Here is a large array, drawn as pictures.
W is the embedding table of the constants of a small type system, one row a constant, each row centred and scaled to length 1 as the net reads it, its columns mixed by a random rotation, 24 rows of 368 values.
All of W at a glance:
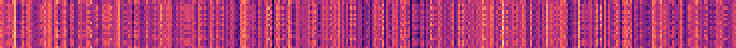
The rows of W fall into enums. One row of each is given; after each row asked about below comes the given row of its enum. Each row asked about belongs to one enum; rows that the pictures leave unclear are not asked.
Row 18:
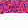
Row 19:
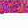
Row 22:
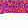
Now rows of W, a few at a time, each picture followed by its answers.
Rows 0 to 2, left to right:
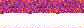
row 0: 18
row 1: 18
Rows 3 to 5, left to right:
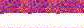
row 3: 19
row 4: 19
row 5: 22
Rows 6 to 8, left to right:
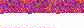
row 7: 19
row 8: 22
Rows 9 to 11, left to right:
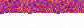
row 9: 19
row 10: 22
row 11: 18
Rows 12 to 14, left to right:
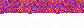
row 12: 19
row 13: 22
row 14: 22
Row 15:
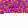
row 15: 18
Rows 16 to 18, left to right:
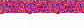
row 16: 22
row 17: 18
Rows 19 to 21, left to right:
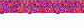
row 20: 22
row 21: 22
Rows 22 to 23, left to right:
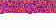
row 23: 18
